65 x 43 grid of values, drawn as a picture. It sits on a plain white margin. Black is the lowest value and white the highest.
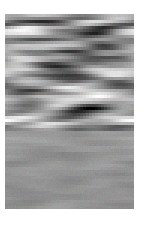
Slope: none. Grain: streaks across. Seam: horizontal, 60% of the way down, the bottom part calmer. Mirror symmetry: none.
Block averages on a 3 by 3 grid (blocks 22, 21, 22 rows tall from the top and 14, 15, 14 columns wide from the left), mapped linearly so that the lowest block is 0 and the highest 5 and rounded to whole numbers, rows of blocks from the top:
503 | 444 | 333
